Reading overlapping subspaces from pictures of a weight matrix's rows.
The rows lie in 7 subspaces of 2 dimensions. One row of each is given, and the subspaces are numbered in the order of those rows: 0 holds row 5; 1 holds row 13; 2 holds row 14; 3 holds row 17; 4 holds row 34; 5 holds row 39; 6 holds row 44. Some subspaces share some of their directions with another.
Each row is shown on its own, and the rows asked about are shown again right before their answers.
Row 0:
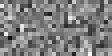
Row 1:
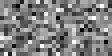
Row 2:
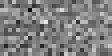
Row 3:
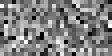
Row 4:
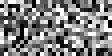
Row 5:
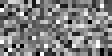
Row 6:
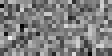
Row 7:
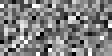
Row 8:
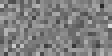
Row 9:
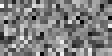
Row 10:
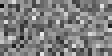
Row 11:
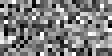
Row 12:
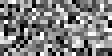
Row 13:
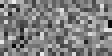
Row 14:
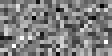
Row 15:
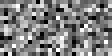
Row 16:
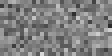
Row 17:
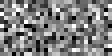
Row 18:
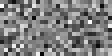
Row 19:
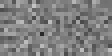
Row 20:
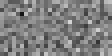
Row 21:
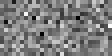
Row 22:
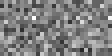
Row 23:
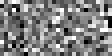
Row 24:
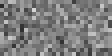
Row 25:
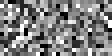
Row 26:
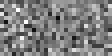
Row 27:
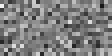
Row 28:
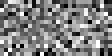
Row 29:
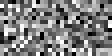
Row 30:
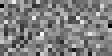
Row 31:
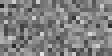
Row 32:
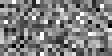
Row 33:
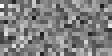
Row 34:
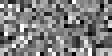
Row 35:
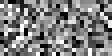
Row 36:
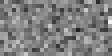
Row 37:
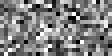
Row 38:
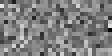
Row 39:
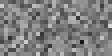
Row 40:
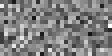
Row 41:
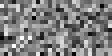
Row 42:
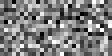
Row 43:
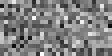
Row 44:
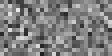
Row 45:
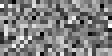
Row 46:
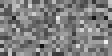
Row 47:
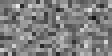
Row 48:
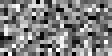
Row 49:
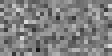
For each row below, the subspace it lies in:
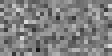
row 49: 3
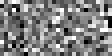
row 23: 1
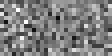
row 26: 3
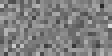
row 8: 0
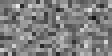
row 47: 2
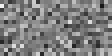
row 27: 0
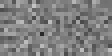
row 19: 6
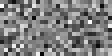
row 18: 0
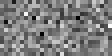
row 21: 4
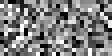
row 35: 6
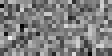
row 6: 4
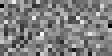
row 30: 5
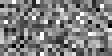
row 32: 4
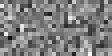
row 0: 4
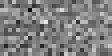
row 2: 6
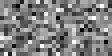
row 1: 2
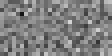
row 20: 0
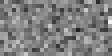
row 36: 1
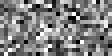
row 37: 5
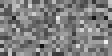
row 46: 2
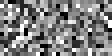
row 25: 6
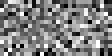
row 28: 0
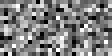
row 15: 2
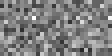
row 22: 1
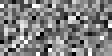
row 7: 5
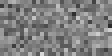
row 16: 5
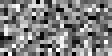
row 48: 2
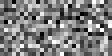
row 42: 4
